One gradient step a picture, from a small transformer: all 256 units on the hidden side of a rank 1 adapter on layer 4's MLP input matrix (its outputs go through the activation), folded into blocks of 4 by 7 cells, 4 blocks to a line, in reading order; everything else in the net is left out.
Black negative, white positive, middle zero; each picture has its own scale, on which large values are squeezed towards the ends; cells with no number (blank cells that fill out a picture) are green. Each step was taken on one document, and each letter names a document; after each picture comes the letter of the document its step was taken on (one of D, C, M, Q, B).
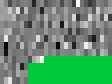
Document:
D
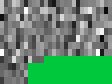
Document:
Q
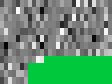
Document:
D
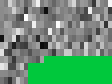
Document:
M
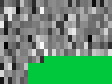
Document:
D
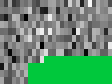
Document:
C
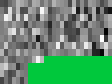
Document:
Q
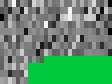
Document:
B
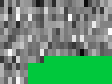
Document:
B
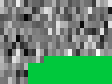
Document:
C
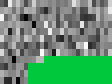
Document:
M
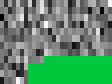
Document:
B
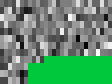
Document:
Q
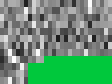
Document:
M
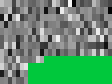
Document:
C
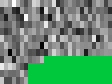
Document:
C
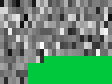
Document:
Q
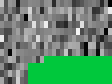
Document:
C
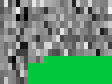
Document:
M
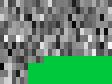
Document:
C
